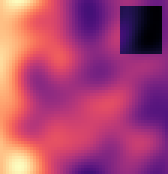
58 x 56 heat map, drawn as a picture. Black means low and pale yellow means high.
An odd patch, lower than its surroundings, sits in the top right. Values change most from cell to cell in the top right. No regular stripes run through it. The top right is the ninth with the lowest average. There is an overall slope up to the left. On average the colour sits 50% of the way up the scale.
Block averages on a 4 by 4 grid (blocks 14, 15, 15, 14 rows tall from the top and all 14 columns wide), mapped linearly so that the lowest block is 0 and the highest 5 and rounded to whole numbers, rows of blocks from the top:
5310 | 4322 | 4332 | 5322
